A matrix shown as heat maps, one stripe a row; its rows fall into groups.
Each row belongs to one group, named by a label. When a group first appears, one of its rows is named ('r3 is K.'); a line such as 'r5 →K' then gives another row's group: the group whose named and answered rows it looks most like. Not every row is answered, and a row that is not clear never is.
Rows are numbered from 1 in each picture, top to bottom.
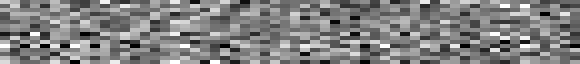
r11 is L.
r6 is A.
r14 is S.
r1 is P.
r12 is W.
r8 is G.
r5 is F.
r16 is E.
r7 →G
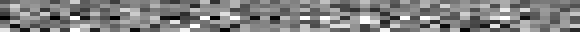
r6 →A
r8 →W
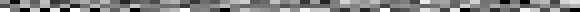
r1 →L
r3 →W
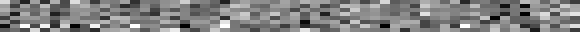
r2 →L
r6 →S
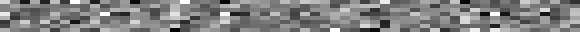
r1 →W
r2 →A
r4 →P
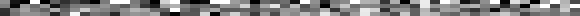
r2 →L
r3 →A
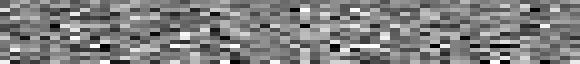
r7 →S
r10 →W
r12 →A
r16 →P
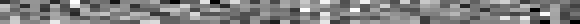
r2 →W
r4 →G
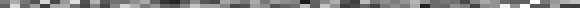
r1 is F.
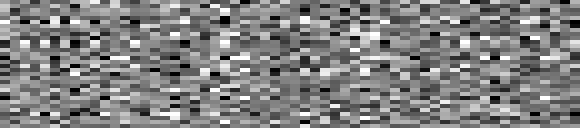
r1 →G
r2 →E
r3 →S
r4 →S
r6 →W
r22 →A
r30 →A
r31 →S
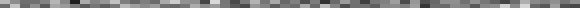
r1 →E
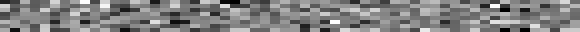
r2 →P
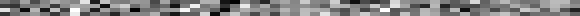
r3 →W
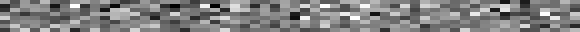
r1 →L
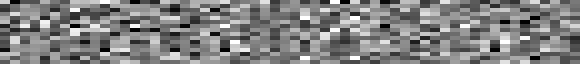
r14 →P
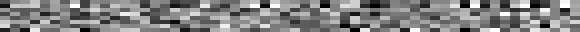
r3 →G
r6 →F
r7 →S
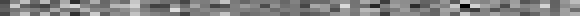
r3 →A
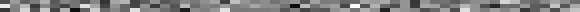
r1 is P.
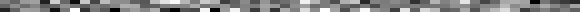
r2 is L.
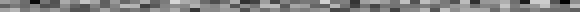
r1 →G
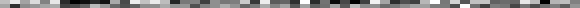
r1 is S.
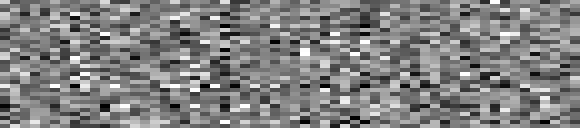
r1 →P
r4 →W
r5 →E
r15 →W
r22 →E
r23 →G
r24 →P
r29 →G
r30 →F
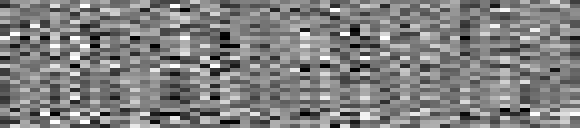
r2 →A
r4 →E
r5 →A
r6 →W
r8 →F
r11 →W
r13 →A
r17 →E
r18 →F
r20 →S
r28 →L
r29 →F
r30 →A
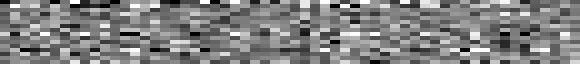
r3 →G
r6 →F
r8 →S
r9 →L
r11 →A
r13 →G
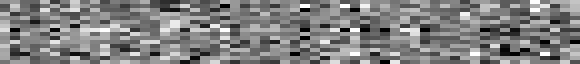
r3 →F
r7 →E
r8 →S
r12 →P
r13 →L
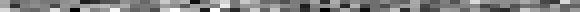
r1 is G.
